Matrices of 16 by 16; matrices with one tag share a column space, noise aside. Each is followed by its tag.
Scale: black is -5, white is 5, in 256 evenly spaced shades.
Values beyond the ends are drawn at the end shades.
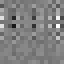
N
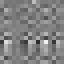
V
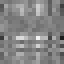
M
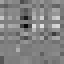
N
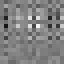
N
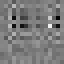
N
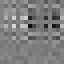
N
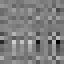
V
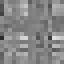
M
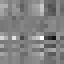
M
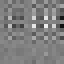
N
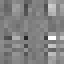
M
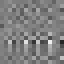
V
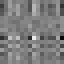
M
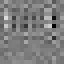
N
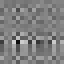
V
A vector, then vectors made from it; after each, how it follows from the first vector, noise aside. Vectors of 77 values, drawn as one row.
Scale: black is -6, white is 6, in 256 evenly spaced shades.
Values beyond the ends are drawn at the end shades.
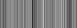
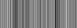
wrapped around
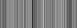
copied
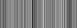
copied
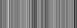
wrapped around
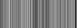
wrapped around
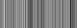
wrapped around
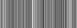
negated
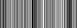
scaled up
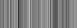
wrapped around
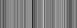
copied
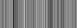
wrapped around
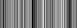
scaled up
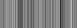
wrapped around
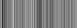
wrapped around
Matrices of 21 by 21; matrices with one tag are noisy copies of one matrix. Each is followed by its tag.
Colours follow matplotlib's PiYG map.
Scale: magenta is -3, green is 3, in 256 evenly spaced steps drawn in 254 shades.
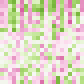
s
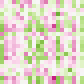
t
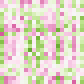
t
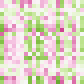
t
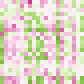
t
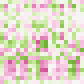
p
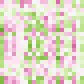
t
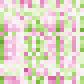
t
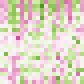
s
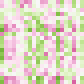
t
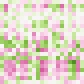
p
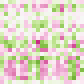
p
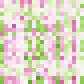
t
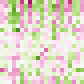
s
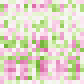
p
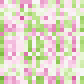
t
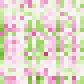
t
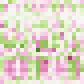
p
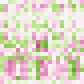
p
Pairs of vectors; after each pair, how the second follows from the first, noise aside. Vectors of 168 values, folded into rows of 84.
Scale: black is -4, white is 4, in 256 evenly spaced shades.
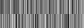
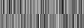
shuffled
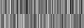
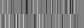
partly zeroed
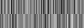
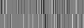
partly zeroed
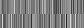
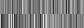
shuffled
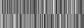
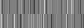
partly zeroed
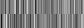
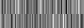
shuffled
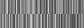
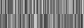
shuffled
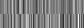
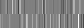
partly zeroed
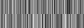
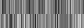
shuffled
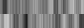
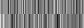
shuffled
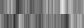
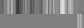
partly zeroed
